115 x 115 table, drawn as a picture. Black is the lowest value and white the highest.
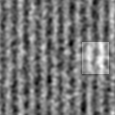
The middle right is the ninth with the highest average. There is no seam. Upright stripes repeat 10 times across the table. An odd patch, higher than its surroundings, sits in the middle right.
